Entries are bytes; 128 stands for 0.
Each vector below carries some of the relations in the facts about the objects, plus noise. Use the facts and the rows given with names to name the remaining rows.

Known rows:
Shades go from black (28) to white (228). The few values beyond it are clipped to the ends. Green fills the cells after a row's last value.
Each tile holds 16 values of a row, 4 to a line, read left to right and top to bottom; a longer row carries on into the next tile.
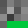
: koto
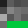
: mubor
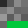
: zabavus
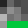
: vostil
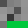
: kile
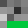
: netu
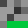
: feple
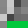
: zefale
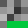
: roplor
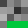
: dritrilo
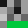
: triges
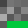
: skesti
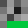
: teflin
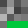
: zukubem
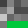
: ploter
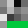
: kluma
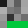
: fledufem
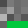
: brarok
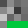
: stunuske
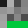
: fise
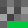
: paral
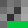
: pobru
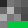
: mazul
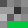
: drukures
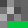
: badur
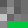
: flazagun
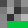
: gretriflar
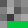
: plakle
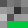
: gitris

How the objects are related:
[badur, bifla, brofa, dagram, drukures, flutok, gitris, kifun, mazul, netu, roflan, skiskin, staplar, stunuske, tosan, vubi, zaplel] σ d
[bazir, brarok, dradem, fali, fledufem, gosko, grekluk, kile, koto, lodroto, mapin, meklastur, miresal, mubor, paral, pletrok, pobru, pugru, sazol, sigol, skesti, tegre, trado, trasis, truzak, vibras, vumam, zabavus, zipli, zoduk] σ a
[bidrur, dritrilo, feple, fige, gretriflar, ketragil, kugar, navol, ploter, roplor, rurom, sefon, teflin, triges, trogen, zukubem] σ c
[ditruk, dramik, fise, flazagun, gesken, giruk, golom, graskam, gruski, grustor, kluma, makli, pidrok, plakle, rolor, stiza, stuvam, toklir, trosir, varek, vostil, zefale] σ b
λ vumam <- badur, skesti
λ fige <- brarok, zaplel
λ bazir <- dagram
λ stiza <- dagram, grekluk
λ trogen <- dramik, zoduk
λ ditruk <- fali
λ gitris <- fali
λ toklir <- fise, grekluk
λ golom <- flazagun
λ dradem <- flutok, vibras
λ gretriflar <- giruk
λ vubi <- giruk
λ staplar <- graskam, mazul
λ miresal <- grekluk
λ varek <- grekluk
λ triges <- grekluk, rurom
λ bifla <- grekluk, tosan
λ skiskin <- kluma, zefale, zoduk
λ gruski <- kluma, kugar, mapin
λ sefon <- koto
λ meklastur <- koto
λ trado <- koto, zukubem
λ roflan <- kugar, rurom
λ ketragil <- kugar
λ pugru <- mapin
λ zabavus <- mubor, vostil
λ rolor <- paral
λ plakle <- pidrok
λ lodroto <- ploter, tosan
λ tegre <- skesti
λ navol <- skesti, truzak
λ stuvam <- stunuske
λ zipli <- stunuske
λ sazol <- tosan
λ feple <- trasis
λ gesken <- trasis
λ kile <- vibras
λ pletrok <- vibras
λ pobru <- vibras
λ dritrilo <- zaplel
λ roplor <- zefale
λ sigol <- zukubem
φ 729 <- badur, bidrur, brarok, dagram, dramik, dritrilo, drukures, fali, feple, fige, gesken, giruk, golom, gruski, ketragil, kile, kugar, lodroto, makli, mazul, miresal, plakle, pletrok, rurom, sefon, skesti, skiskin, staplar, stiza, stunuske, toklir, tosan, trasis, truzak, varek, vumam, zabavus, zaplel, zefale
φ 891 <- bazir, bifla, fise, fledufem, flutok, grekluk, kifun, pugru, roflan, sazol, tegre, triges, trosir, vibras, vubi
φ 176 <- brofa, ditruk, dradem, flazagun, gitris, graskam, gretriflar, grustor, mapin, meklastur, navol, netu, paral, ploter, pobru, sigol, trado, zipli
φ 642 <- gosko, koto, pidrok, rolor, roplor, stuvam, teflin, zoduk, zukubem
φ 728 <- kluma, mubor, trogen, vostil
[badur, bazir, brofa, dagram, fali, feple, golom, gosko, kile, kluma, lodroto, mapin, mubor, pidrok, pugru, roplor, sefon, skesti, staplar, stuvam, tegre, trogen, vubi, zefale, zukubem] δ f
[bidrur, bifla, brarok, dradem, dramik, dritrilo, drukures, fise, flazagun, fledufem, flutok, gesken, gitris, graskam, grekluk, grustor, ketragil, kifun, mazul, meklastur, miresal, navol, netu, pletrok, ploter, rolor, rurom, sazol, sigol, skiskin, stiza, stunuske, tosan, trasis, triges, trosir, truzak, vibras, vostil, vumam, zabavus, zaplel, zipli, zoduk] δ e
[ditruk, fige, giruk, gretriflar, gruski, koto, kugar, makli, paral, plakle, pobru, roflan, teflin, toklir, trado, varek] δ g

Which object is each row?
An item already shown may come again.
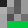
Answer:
trosir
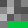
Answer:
rurom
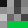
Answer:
flutok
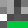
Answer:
zoduk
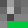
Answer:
giruk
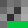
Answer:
pobru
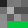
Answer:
staplar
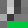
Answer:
kugar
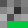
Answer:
brofa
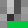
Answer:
gruski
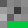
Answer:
gesken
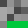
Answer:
bidrur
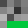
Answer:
brofa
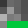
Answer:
graskam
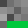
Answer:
vumam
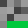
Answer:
sefon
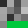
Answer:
pugru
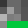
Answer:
graskam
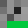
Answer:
varek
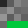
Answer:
zabavus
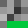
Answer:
roplor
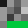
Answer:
tegre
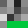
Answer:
trogen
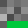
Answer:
fali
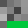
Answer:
pletrok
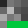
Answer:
mazul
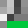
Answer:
skiskin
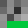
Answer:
ditruk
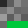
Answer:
zabavus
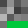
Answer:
zukubem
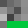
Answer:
meklastur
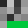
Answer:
roflan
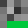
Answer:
fige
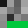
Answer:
bazir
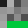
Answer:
fise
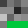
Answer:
navol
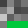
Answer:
ploter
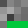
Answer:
trasis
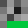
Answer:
teflin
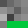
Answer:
dradem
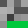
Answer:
ketragil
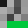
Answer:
vubi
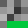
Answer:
roplor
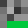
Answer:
fige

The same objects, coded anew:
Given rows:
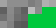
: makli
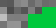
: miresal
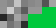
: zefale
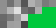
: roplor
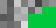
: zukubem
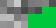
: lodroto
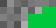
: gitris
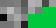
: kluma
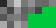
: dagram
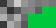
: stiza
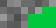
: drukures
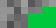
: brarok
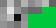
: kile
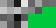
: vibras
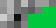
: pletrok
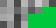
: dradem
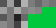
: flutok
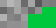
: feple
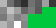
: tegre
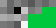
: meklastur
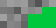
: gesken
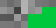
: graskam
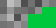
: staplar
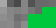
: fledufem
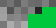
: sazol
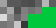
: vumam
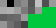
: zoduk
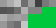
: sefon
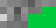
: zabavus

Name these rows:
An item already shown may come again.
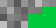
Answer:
paral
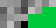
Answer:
gruski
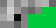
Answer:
kile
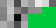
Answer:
pobru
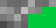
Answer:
vostil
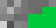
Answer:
fali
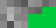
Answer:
mubor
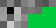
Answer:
triges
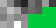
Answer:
tegre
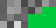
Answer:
badur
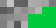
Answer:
gretriflar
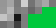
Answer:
pletrok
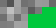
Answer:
gosko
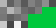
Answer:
skesti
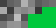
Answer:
fise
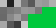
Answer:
koto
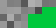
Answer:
mubor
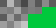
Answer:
vubi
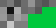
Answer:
triges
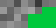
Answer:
trosir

